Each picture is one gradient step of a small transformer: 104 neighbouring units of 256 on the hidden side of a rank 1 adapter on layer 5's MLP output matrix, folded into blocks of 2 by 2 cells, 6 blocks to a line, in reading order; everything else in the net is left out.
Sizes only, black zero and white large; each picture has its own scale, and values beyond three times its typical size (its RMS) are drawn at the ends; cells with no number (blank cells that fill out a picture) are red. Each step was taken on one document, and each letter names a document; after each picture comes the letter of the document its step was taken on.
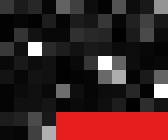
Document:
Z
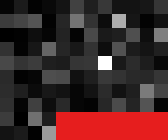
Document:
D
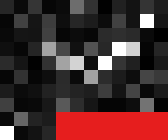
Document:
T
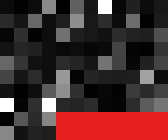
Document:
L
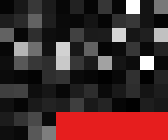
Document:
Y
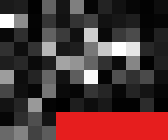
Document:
T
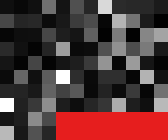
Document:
L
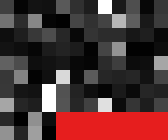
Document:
L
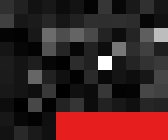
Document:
D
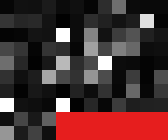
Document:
T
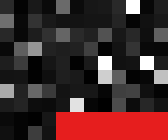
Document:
Y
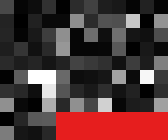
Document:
L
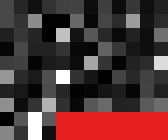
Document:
L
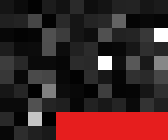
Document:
D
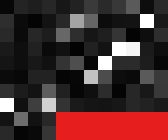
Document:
T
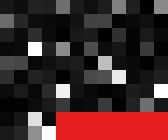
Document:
Z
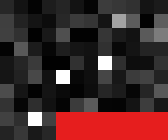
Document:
D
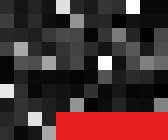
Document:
Y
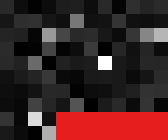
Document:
D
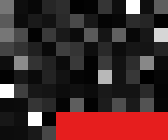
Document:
Y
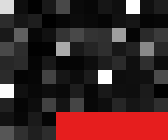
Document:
Y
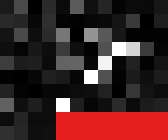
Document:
T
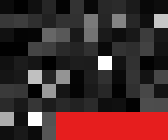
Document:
D
